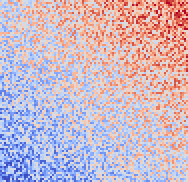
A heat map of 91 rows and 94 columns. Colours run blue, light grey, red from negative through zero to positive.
Ninth with the highest average: top right. Average level on the scale: 50%. Grain: fine. Mirror symmetry: none. Stripes: none. Odd rows or columns: none. Ninth with the lowest average: bottom left. Slope: up to the top right.
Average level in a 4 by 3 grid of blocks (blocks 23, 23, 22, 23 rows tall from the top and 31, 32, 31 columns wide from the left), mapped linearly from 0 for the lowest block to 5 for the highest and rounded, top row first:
3 4 5
2 3 4
1 2 3
0 1 2
